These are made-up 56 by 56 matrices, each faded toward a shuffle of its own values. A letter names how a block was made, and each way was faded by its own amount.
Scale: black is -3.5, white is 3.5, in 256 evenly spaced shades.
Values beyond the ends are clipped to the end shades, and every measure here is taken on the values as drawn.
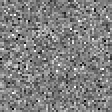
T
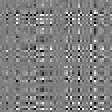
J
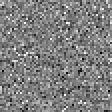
T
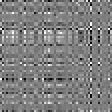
J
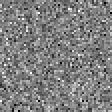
T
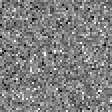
T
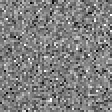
T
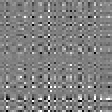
J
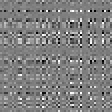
J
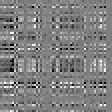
J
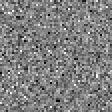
T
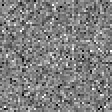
T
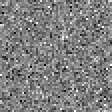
T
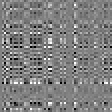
J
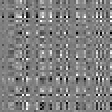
J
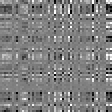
J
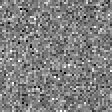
T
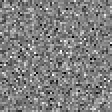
T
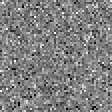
T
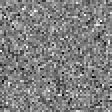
T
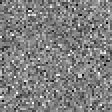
T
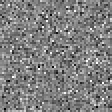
T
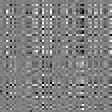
J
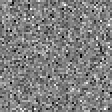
T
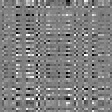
J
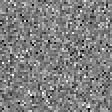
T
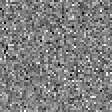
T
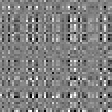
J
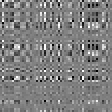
J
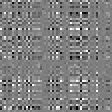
J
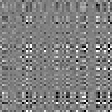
J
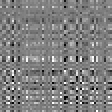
J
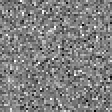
T
